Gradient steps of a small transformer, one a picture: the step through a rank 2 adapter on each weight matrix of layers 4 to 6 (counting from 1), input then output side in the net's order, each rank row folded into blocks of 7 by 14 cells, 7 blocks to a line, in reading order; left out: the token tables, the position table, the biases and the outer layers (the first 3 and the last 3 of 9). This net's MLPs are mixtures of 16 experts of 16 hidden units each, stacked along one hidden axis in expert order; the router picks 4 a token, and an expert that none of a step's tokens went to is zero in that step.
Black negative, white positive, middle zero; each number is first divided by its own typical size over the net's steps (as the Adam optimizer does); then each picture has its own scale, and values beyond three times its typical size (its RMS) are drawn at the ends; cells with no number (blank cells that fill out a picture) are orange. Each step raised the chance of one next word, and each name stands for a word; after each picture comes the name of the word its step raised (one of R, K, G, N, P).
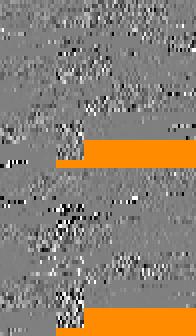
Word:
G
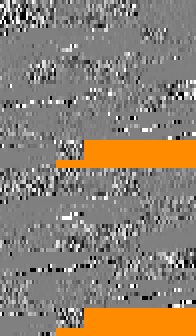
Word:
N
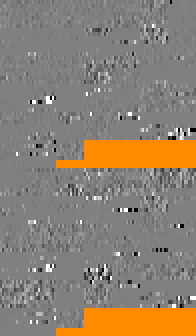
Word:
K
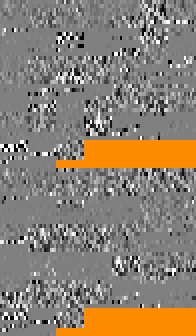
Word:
G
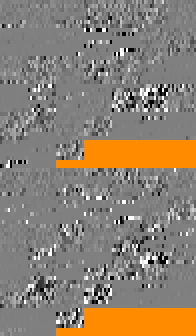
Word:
K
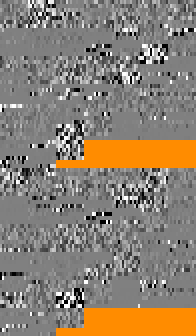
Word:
G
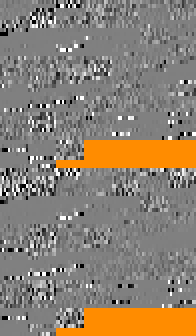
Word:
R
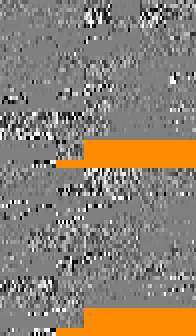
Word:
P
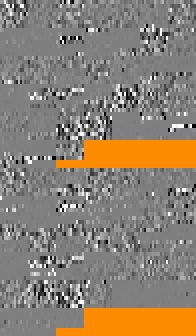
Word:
K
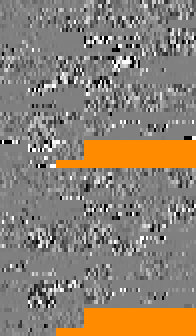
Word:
G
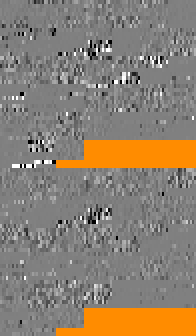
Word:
G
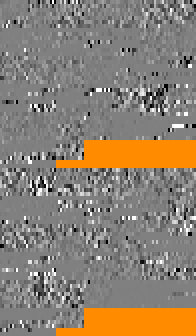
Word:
K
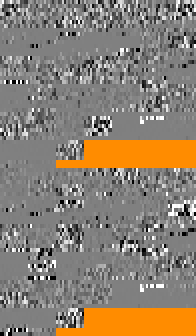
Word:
N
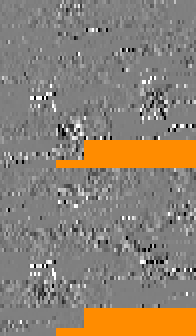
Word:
K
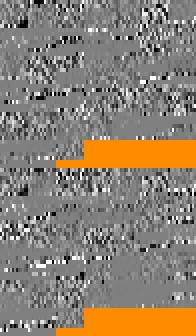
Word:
P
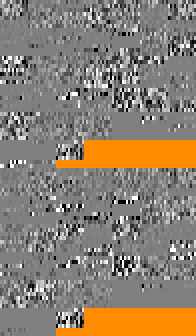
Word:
P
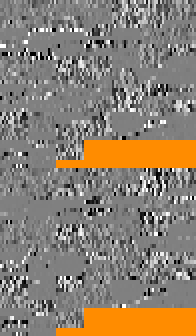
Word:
P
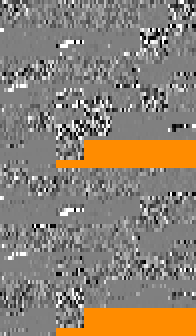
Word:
R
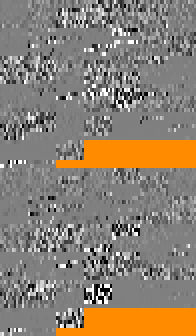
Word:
R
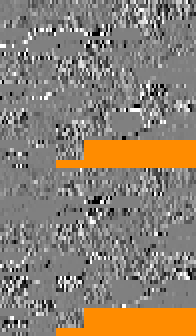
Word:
P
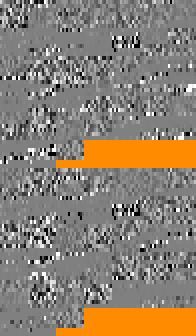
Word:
G
